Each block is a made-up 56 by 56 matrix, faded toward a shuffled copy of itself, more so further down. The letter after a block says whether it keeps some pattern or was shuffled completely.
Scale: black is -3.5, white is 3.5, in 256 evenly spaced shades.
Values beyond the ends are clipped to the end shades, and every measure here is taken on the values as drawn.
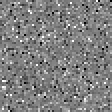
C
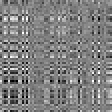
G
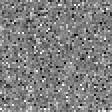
C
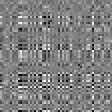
G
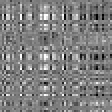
G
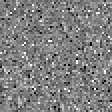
C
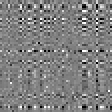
G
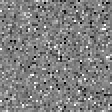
C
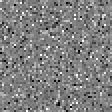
C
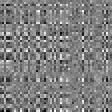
G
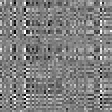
G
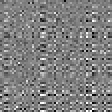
G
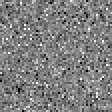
C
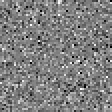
C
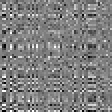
G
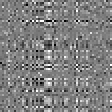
G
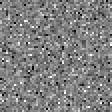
C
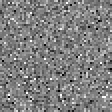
C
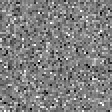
C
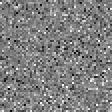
C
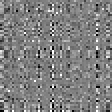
G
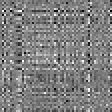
G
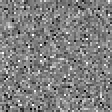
C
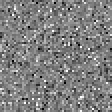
C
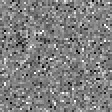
C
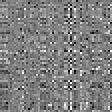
G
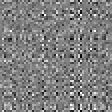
G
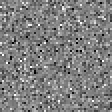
C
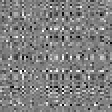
G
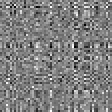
G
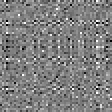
G
